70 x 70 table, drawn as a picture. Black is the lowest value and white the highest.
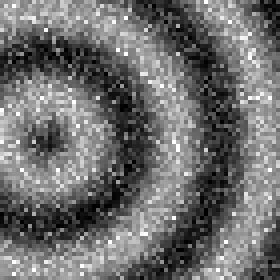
Ninth with the highest average: middle left. Rings: centred on the middle left. Seam: none. Odd rows or columns: none. Slope: none.
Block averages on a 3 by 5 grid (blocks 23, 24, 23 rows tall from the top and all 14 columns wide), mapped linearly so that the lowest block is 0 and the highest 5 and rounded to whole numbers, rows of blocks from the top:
22304 | 55024 | 22304
